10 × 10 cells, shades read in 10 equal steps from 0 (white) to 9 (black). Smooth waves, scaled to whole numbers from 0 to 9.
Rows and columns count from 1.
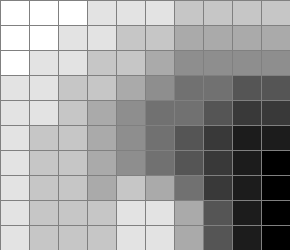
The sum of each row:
11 18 25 35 41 46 47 42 35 35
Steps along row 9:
up same same down same up up up up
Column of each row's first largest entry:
7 7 7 9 9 9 10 10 10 10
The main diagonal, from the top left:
0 0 1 2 4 5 6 7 8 9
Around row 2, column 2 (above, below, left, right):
0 1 0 1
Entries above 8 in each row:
0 0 0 0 0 0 1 1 1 1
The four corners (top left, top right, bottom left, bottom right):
0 2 1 9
